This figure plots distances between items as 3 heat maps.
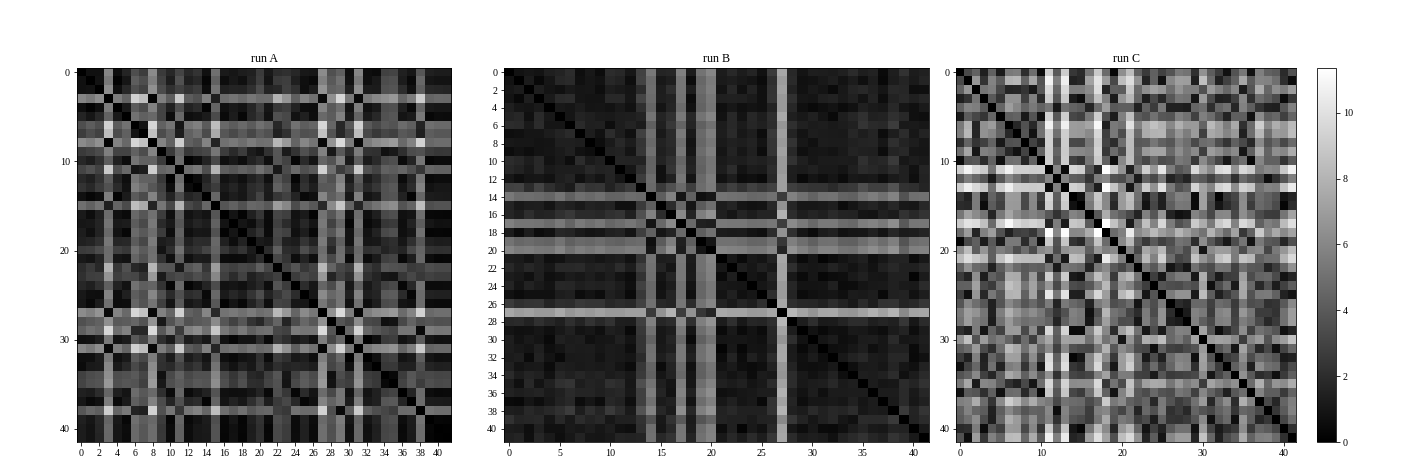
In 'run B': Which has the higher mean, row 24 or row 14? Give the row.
14
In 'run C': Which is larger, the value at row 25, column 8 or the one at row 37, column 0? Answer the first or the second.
the second
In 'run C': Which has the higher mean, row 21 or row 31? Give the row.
21
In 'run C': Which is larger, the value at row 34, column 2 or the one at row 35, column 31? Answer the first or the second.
the second
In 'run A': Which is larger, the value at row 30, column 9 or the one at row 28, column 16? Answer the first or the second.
the second
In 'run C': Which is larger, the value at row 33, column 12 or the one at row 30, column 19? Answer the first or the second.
the second
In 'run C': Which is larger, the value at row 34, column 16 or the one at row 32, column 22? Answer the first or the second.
the second
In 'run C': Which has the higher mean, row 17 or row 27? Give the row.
17
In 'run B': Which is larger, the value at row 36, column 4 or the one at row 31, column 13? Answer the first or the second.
the second
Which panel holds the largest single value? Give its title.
run C
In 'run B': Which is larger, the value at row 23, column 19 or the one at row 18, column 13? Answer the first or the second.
the first
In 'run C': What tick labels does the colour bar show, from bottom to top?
0, 2, 4, 6, 8, 10
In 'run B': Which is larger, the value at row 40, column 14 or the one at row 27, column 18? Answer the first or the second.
the second
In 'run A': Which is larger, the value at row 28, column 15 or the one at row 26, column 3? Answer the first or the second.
the first
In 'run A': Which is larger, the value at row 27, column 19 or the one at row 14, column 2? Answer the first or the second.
the first
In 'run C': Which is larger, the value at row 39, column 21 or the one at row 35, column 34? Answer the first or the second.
the second
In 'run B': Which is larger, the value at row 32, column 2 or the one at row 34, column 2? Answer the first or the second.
the second
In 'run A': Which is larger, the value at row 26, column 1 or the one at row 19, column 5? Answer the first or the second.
the second
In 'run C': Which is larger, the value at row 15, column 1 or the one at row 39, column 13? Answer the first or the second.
the second
